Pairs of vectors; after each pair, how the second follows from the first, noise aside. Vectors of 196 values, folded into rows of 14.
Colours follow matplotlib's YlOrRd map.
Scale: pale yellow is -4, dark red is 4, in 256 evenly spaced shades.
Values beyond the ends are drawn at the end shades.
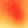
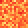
shuffled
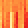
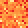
shuffled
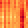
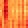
reversed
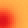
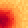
scaled up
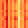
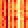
scaled up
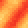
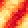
scaled up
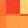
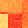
reversed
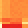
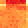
reversed
